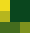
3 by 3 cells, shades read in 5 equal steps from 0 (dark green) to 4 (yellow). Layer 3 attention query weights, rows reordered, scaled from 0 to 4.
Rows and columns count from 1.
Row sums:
4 3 4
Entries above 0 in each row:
1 1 3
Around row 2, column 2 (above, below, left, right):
0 1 3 0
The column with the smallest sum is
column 2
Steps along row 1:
down same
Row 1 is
4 0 0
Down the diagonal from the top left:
4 0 2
